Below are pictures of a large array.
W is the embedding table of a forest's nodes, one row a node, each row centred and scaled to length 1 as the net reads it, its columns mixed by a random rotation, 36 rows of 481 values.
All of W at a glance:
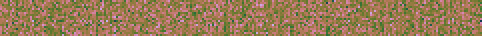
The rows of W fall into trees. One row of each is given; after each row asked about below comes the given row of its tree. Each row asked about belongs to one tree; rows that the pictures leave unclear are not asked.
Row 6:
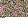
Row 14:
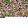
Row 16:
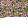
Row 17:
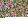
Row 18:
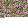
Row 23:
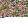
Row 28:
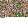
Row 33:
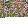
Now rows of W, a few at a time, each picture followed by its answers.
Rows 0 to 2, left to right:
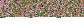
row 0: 17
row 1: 23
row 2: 17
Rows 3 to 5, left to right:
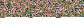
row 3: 33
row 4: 23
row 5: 14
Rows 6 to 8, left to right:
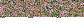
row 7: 14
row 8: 16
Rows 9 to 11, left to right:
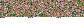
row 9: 33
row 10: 33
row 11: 17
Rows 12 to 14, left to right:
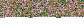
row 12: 28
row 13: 23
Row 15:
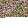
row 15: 28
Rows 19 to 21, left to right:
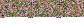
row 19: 23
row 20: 33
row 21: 33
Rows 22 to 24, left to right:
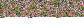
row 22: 18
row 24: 6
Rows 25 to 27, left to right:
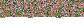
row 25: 6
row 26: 18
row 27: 16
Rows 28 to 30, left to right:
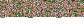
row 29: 16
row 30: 16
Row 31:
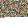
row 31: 18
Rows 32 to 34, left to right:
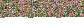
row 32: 23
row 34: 28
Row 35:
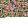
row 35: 16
